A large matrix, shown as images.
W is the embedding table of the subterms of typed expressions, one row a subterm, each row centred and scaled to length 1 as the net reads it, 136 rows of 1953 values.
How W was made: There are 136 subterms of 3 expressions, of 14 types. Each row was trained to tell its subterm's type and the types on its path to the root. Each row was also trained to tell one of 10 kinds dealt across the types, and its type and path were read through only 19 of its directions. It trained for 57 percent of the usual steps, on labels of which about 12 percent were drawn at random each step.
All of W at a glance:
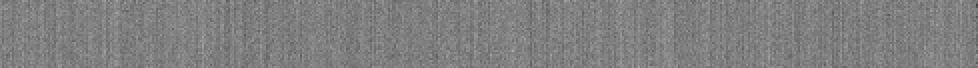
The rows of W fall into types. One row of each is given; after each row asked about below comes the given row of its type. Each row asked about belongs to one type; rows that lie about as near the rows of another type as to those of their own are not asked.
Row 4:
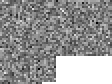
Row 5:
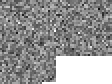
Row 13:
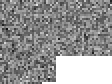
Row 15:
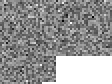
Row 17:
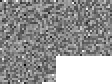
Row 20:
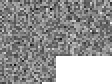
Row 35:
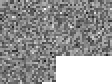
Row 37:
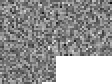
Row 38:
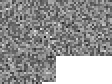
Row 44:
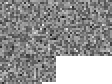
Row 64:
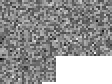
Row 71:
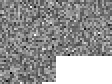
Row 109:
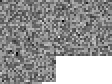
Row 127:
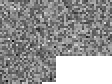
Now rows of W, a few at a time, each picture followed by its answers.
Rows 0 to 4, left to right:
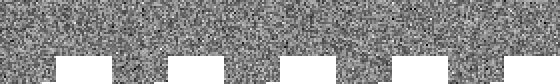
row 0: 35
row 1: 20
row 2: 64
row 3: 13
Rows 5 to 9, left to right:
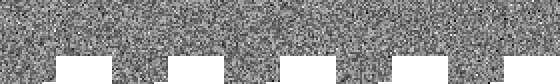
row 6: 64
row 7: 44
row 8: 17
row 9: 20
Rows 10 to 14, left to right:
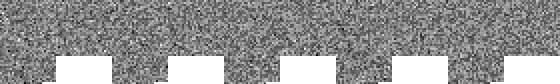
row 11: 13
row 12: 44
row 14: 17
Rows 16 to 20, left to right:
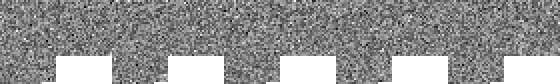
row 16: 20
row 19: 38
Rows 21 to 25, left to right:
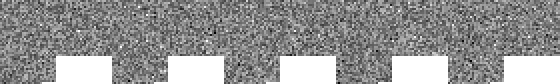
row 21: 4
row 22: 5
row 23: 20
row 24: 127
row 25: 17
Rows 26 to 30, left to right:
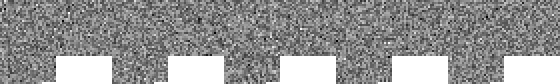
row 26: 127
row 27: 64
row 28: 5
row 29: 13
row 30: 20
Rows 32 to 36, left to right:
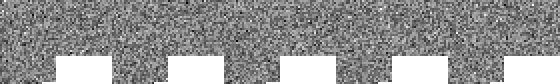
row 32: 17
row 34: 44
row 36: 64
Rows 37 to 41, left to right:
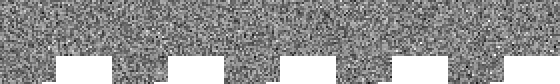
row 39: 15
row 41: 71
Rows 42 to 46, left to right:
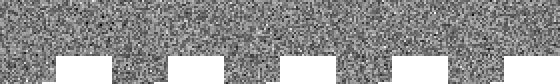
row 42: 35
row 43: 15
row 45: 37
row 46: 64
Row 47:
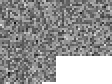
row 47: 127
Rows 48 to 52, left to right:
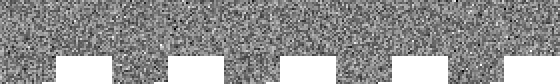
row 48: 5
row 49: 71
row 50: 35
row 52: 71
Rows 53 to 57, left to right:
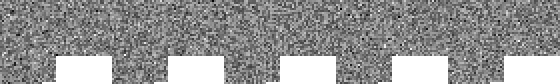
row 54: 15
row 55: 5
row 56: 13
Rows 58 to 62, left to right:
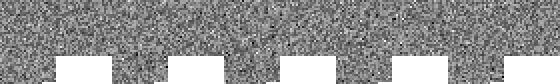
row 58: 20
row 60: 37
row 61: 127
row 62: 20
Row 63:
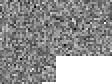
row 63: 71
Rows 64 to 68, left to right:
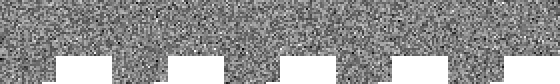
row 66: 44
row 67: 109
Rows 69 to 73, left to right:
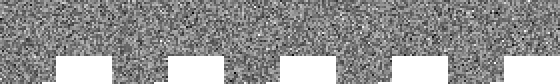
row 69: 127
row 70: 20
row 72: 5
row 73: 17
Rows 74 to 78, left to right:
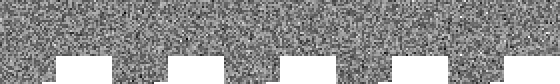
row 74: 20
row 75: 4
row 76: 5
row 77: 4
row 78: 71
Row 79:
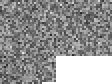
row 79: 4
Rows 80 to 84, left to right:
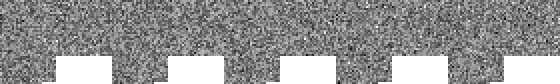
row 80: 109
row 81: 20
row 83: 15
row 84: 38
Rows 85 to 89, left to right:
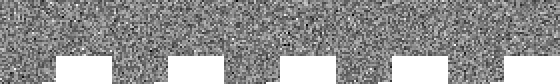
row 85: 71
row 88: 4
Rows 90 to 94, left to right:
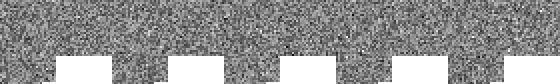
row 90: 17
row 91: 4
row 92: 38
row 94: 4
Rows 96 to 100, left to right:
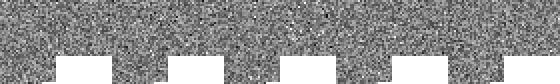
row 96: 5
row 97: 44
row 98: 44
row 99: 38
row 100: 37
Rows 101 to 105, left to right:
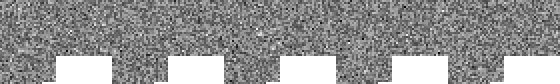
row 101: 38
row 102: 64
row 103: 71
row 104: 17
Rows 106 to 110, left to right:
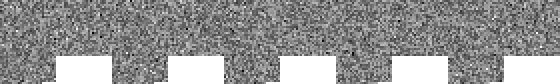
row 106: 37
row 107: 15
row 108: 127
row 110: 5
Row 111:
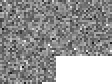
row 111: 13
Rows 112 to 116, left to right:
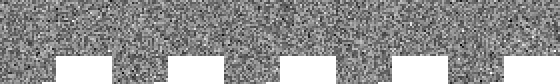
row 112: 13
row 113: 109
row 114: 109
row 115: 37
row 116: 109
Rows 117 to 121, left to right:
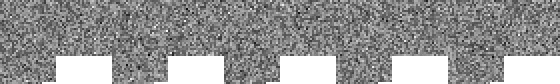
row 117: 37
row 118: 38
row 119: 13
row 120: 17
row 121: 127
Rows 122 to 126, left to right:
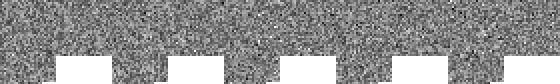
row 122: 37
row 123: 5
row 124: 38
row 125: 64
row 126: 17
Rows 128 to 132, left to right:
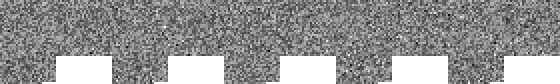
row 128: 35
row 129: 35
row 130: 109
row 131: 5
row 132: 35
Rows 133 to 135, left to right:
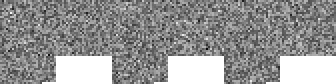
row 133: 37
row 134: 13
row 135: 13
